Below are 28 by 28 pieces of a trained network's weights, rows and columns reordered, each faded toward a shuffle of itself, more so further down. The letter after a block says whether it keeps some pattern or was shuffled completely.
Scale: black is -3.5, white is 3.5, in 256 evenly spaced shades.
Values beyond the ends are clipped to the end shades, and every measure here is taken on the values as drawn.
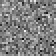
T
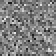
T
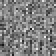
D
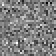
D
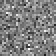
T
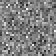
T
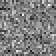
T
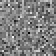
T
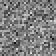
T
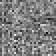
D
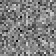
D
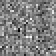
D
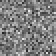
T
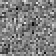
D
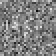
D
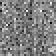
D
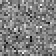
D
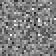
D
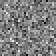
T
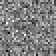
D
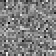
D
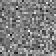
T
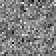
T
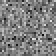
D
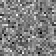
T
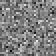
T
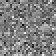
D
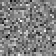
T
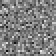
T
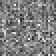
D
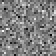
T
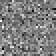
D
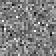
T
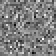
D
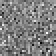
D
